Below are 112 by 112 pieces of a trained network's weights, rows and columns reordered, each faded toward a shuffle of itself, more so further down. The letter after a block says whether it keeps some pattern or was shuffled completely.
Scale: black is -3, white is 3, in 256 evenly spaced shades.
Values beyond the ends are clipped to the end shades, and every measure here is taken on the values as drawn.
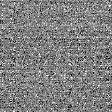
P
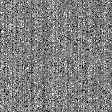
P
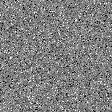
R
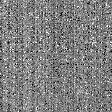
P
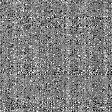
P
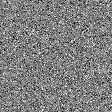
R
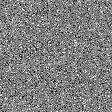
R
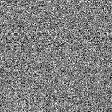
P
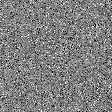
R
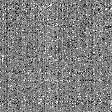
P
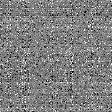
P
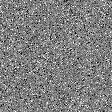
R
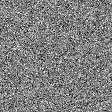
R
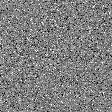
R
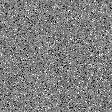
R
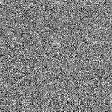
P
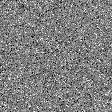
R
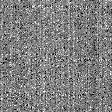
P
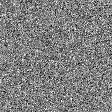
R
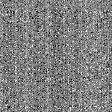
P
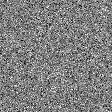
R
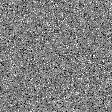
R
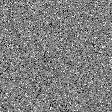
R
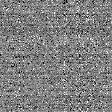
P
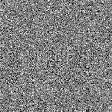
P
